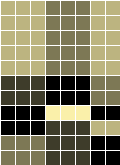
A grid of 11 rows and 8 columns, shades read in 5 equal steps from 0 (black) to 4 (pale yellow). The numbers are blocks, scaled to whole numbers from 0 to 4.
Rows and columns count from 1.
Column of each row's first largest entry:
1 1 1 1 1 7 7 4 7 1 1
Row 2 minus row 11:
1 1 1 1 1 1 3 3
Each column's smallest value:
0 0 0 0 0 0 0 0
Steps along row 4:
same same down same same up same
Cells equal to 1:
15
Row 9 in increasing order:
0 0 0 1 1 1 3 3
